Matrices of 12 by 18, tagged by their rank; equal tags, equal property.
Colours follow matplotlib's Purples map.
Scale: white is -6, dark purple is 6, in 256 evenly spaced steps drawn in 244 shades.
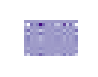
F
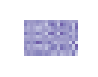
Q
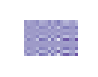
F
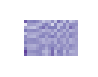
Q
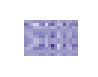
Q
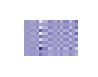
F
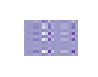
F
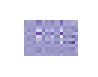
Q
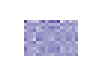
Q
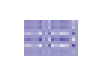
F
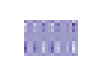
F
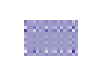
F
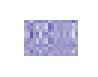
Q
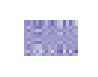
Q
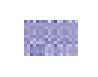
Q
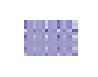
F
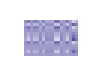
F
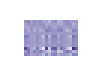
Q
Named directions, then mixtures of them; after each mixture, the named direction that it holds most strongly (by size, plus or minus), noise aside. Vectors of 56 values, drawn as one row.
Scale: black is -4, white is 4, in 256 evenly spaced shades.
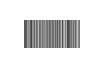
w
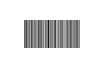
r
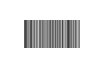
w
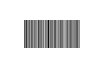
r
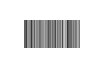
w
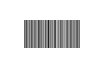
r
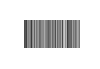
w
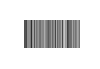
w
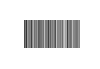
r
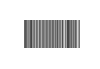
w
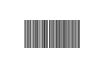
r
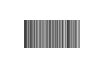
w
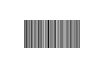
r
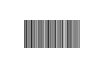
r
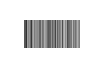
w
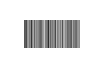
r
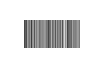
w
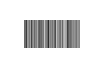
r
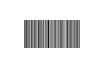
r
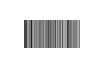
w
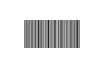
r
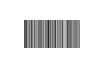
r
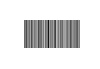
r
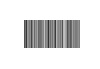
r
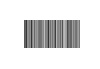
r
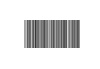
w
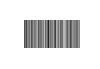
r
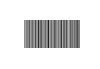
w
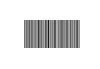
r
